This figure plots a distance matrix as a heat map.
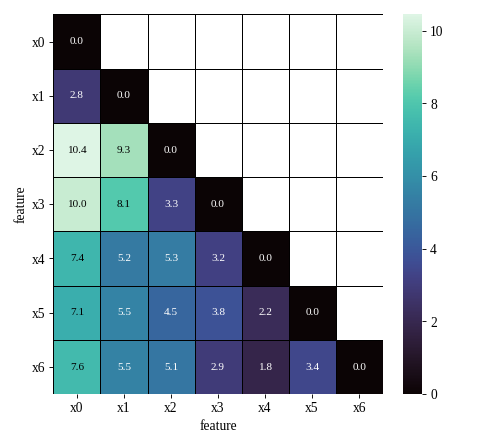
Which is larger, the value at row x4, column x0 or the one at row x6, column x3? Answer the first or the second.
the first
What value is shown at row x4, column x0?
7.4
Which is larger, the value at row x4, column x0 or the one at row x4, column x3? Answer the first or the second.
the first
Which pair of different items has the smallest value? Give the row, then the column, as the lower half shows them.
x6, x4
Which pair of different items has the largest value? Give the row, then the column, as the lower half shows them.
x2, x0
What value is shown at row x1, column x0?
2.8
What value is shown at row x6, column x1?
5.5
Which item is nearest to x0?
x1
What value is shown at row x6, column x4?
1.8
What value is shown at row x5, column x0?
7.1
